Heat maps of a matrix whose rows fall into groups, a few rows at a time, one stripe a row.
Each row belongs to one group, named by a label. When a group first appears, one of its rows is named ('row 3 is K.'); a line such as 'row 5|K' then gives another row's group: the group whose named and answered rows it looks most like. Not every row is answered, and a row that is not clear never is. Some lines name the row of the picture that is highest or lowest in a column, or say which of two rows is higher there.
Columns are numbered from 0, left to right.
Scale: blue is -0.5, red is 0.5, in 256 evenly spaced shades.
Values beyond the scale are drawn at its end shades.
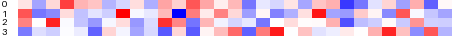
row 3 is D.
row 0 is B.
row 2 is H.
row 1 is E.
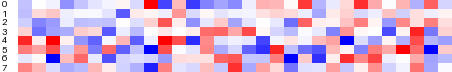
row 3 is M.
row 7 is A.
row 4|H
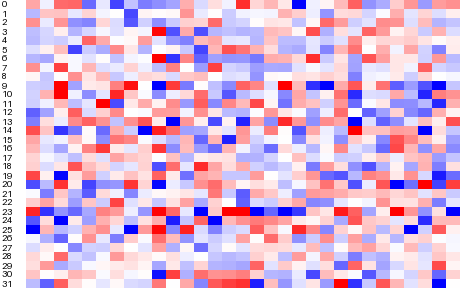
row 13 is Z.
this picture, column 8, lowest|14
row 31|B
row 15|D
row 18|B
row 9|A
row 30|B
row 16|Z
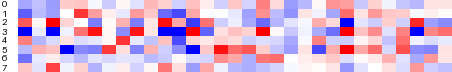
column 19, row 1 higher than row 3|No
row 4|E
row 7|H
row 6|D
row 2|H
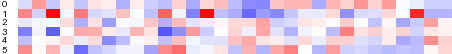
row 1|H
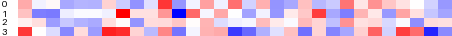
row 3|E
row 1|E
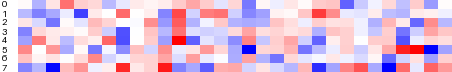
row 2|Z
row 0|B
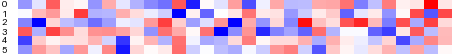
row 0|D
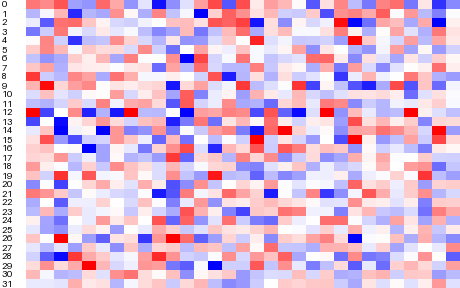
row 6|E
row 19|H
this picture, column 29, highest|14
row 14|D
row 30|E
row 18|E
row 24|Z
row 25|M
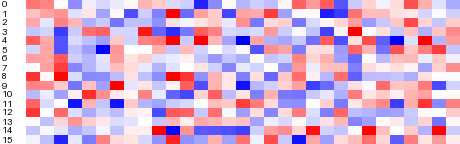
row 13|B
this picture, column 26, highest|5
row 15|A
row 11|M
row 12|H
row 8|H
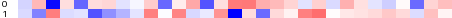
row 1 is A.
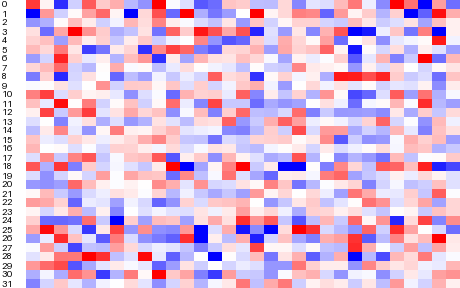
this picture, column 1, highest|25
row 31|D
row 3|B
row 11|H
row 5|H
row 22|M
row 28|Z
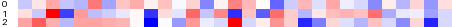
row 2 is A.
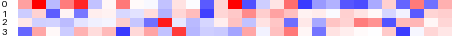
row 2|A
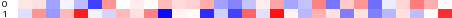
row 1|Z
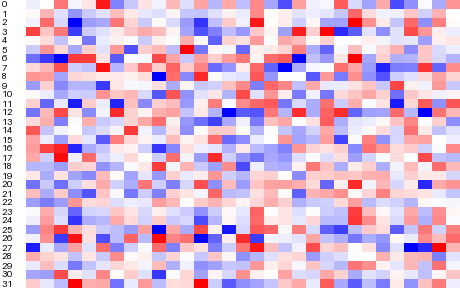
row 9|D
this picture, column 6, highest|12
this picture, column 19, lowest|6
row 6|M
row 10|A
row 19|A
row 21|A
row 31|B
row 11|M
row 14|E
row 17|H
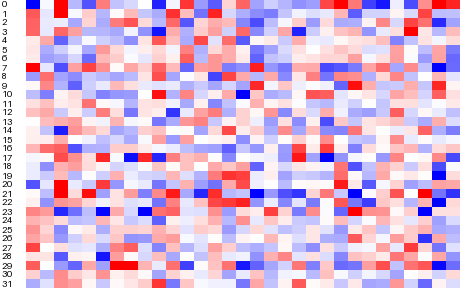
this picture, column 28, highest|21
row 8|D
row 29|E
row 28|D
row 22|B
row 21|H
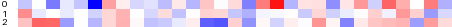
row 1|E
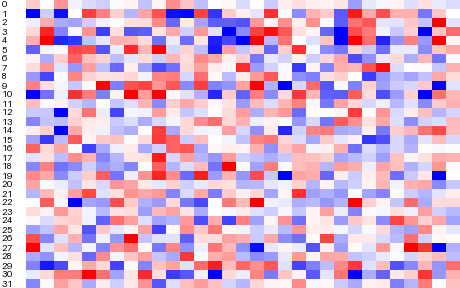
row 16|H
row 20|E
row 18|D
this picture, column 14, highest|18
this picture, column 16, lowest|27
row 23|H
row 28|Z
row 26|E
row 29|M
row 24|D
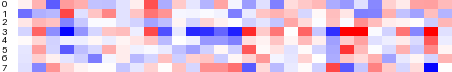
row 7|B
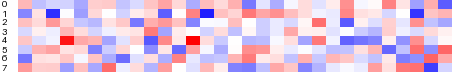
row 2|H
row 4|B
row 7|E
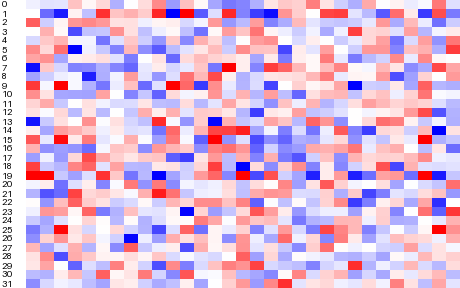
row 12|E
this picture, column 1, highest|19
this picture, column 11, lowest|23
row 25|D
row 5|M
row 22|B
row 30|Z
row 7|D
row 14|B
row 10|A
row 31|D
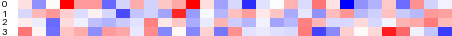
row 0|B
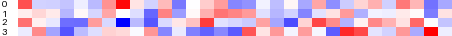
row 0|E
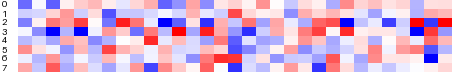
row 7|H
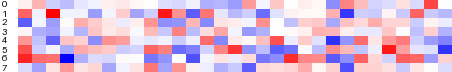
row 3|Z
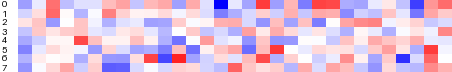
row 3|Z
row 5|D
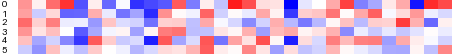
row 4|A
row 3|H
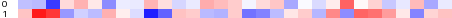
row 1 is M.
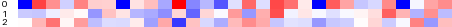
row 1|D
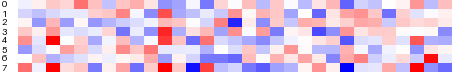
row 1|A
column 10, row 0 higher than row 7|No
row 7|H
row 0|Z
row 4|H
